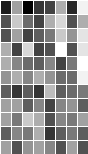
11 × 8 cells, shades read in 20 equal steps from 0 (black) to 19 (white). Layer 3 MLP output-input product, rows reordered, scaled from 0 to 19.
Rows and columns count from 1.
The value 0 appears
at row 1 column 3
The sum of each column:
101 108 96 93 93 116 92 143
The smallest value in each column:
2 4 0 4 4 5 3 6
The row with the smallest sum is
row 1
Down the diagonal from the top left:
2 15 5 5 10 8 8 7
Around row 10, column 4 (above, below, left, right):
13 12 9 4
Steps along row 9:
down up down down up down up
